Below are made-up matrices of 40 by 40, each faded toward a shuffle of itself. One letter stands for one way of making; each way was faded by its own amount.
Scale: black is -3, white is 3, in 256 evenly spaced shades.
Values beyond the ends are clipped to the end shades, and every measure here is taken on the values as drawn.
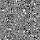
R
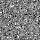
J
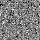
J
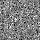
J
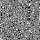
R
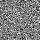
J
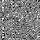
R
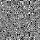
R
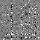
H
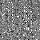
R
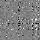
H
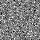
J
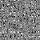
R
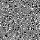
R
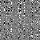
H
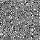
R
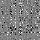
H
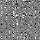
H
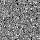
J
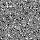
J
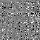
H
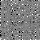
H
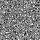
J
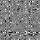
H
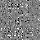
H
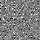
R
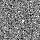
J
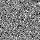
J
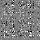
H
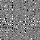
H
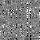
H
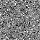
J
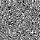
R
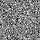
J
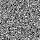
J
